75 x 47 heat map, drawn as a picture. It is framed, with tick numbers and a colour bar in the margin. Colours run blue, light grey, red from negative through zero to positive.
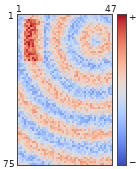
Mirror symmetry: none. Ninth with the highest average: top left. Average level on the scale: 50%. Slope: none. Odd patch: higher, in the top left. Rings: centred on the top right.
